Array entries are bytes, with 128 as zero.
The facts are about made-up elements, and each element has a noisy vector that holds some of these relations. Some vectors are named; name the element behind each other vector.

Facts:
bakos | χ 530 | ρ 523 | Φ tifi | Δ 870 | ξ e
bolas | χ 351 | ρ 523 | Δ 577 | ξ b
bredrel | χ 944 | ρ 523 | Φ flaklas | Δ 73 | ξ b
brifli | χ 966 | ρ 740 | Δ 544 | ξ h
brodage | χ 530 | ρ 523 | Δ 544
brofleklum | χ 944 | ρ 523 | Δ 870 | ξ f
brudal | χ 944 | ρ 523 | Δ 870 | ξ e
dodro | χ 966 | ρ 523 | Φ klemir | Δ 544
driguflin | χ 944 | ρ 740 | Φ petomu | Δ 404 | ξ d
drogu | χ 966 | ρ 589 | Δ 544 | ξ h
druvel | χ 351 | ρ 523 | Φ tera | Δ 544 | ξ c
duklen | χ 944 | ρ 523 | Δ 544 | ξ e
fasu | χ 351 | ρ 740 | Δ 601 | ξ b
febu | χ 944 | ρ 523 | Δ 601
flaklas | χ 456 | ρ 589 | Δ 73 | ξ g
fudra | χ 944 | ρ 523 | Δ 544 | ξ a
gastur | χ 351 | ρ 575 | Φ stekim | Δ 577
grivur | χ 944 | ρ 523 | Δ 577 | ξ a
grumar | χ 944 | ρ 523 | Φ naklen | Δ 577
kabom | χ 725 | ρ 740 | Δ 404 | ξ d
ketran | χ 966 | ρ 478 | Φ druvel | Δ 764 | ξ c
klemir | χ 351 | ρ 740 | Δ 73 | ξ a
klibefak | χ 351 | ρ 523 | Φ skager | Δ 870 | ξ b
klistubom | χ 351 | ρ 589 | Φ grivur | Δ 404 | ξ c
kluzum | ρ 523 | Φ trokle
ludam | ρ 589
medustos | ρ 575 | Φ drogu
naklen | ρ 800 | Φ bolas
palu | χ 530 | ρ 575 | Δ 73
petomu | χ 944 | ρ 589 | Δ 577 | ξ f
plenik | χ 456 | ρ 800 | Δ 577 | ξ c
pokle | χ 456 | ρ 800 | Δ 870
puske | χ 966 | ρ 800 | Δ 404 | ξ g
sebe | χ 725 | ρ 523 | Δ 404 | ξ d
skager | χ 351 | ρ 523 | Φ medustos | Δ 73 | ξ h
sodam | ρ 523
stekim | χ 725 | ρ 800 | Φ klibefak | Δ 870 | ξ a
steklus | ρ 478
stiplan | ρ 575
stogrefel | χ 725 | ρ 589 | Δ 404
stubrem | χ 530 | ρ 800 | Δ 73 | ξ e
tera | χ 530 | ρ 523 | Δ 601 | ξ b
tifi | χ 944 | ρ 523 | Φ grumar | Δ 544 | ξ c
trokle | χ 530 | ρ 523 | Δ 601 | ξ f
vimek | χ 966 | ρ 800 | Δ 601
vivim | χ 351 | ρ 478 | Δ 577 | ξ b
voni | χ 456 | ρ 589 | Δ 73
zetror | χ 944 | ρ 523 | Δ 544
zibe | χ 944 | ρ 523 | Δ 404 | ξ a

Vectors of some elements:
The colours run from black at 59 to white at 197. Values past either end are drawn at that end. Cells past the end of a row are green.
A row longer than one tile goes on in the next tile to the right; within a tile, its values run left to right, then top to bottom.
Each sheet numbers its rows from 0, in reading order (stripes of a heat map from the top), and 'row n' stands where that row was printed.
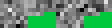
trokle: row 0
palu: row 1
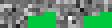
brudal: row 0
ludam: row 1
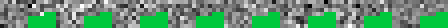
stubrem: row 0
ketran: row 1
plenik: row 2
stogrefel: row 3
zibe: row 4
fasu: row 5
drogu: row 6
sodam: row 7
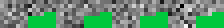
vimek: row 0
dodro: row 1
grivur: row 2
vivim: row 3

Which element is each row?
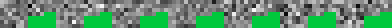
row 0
naklen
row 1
sebe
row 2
duklen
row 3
febu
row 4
puske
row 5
klemir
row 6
flaklas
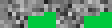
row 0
tera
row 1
bolas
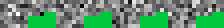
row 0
brifli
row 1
skager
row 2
stekim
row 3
petomu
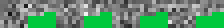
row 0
klibefak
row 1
brofleklum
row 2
grumar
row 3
bakos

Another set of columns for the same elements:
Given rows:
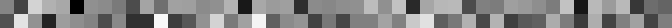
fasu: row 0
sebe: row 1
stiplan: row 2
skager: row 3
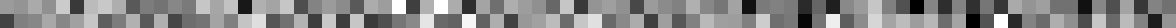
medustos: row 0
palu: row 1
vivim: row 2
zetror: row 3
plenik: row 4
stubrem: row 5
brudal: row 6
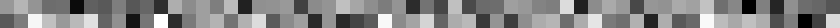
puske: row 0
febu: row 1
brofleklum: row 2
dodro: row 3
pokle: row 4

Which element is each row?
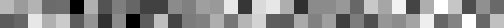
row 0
stekim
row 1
gastur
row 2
steklus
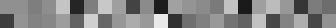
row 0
klistubom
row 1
zibe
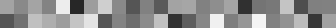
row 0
stogrefel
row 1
trokle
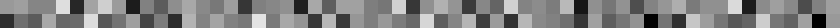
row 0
grivur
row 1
duklen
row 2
fudra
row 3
klibefak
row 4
tera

